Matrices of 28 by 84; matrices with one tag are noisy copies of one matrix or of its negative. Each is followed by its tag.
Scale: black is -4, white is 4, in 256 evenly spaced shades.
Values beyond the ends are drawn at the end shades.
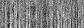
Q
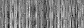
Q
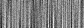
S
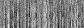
Q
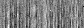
Q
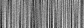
S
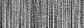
S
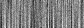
S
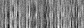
Q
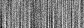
S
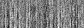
Q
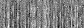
Q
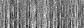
Q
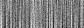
S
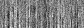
Q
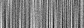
S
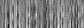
Q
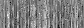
Q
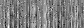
Q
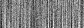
S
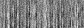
Q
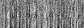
Q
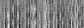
Q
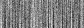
S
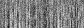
Q
